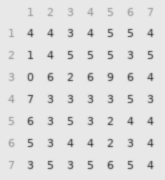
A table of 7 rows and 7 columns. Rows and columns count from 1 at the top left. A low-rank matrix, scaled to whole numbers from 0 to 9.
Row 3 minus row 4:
-7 3 -1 3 6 1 1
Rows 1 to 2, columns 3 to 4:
3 4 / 5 5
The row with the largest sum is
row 3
